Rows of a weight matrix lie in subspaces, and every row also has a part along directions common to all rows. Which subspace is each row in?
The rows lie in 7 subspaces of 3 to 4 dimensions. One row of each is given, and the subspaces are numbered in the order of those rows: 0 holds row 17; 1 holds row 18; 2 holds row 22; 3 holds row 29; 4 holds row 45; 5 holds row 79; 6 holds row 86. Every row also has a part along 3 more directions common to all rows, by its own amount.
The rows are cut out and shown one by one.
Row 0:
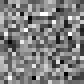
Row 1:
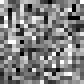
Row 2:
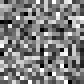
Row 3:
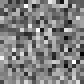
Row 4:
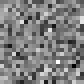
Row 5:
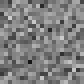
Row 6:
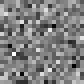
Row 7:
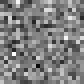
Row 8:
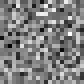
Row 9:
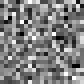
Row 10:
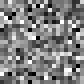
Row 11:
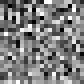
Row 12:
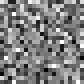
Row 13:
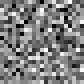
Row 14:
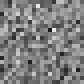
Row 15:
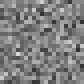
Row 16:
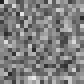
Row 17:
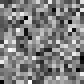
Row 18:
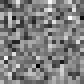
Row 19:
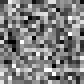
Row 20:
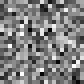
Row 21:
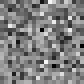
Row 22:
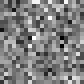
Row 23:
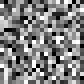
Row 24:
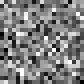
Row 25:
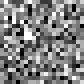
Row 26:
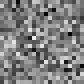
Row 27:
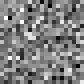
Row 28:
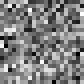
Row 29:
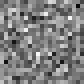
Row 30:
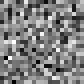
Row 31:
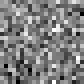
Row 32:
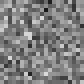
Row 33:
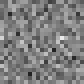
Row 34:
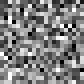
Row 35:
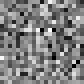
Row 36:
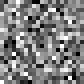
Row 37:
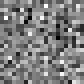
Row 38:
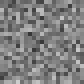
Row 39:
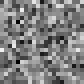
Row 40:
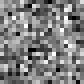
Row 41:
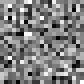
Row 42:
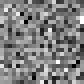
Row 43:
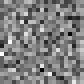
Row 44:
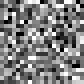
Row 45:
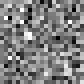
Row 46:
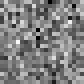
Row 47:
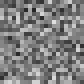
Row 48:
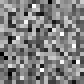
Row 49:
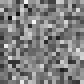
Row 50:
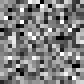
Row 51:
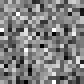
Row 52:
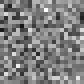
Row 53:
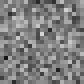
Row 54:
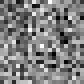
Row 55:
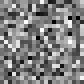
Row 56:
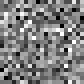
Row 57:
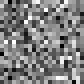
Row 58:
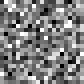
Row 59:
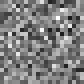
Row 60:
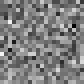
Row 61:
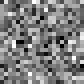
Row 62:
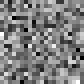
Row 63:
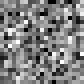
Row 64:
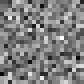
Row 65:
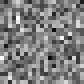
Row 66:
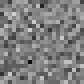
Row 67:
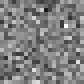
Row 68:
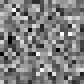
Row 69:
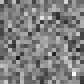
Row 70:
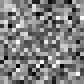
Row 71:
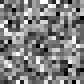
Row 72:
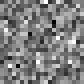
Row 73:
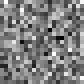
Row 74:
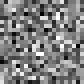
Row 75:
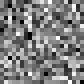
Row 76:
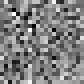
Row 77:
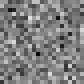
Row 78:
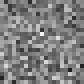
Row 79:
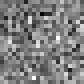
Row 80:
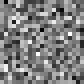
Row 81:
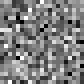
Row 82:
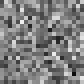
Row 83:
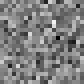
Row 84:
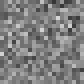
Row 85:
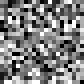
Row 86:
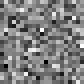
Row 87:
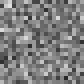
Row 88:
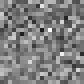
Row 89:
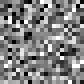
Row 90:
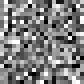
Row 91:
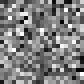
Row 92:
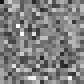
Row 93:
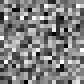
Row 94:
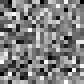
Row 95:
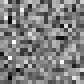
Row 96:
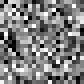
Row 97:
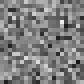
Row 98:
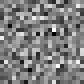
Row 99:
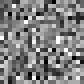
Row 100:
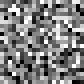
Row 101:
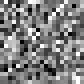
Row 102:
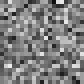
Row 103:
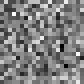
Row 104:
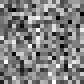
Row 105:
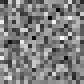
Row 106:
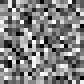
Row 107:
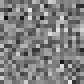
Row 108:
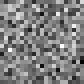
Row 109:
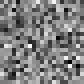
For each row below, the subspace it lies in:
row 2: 0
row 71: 5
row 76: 4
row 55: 4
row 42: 1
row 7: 1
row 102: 1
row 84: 0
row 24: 2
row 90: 1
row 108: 0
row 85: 5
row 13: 5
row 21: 6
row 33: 2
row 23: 2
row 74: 5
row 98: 3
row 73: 2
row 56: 0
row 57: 0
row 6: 1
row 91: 0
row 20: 1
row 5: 4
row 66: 4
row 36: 1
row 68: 0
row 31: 3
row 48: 0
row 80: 6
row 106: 2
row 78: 6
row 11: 5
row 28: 3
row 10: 4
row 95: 0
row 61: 2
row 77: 3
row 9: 2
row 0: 5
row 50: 4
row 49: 1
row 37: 3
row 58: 6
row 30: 6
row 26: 6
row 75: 2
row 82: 2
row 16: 6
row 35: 1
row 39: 2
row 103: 6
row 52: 1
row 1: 6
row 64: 4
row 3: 1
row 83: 5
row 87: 4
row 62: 1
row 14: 4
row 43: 0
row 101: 3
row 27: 4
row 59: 0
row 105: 2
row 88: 4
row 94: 4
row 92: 6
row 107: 3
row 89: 0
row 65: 4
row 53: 6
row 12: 6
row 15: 5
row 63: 3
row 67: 5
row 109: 6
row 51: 3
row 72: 5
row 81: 4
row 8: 6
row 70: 1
